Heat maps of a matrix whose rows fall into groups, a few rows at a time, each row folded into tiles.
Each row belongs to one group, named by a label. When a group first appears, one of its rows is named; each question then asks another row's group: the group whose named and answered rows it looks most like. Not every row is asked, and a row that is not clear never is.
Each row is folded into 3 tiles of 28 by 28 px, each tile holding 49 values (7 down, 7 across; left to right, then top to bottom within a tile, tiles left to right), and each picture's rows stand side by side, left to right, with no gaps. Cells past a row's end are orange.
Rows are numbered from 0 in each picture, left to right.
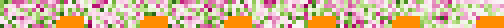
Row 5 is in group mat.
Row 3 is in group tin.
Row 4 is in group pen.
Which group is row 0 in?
tin
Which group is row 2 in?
tin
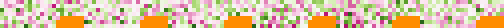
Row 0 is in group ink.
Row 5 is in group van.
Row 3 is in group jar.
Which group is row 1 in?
van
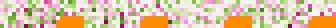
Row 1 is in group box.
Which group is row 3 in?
box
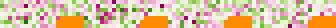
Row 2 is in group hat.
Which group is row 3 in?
box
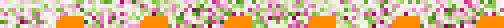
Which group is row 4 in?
box
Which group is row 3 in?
box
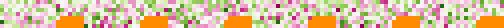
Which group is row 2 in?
hat
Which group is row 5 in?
pen
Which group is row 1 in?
jar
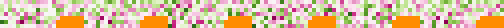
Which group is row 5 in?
hat
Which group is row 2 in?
tin
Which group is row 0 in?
van
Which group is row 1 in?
hat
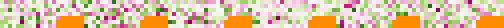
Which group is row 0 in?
box
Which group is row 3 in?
van
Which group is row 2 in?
van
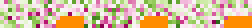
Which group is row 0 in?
box
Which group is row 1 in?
jar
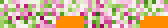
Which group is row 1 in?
pen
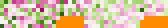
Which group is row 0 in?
tin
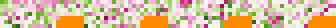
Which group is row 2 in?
tin
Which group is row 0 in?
tin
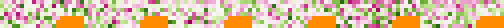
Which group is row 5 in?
tin
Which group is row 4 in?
tin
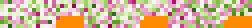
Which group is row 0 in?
box
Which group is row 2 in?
pen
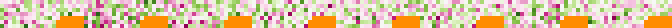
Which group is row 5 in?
mat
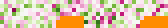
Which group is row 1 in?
mat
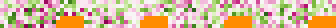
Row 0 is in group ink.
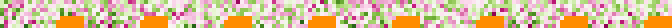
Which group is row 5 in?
ink
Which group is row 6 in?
jar
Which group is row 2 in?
pen
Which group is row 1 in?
jar
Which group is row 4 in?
tin
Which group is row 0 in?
tin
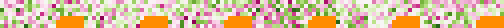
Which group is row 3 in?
pen
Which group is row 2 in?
hat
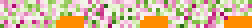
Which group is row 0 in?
pen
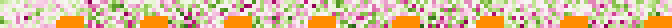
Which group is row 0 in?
van
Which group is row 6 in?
box
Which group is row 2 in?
hat
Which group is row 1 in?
ink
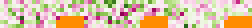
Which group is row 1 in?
hat
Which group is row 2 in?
tin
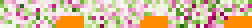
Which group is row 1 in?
box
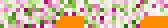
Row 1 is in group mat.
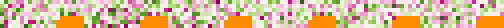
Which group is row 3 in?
van
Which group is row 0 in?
tin
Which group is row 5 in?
box
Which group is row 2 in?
jar
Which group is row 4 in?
mat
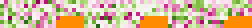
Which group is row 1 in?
mat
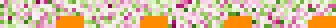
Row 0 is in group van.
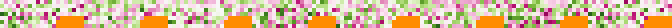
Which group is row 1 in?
hat
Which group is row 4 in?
jar
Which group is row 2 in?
van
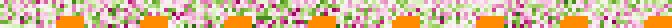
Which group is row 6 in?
pen
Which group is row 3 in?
ink
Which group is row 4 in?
jar
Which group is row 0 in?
van
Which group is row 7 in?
hat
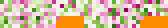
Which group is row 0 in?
box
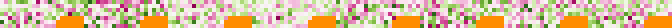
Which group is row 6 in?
tin
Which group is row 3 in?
van
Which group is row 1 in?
tin
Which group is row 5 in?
pen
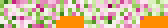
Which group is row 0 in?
tin
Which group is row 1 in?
van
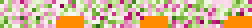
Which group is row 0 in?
box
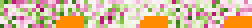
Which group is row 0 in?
tin
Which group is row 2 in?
box
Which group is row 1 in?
mat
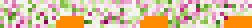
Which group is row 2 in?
mat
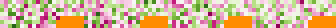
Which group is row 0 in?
hat
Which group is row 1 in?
pen
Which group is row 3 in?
jar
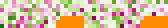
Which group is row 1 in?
box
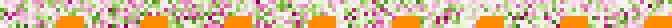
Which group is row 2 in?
box
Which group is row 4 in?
hat
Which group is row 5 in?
mat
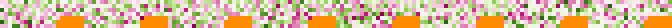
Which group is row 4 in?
box
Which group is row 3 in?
hat
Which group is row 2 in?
jar
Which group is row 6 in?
pen
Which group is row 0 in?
hat
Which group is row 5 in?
van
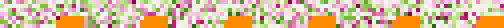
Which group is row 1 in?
jar
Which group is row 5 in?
mat
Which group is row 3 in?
van
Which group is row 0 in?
hat
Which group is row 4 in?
ink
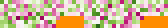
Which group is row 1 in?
hat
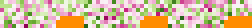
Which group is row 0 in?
jar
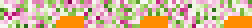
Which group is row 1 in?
pen
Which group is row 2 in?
pen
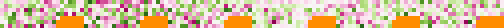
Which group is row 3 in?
mat
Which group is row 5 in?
box
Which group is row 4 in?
pen
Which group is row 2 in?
hat
